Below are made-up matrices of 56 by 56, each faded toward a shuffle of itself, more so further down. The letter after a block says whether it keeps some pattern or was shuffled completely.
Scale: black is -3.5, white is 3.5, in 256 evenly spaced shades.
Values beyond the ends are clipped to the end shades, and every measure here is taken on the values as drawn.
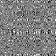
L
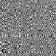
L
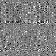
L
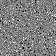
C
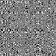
L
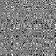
L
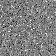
C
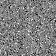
C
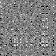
L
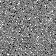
C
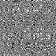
L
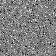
C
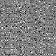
L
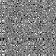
L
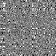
L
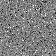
C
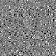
L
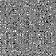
L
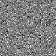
L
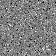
C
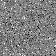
C
